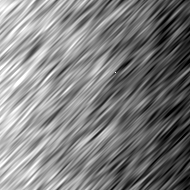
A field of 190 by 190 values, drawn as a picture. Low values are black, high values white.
Lone odd cells: 1, higher than its neighbours. Grain: diagonal, up to the right. Slope: up to the left. Odd rows or columns: none.
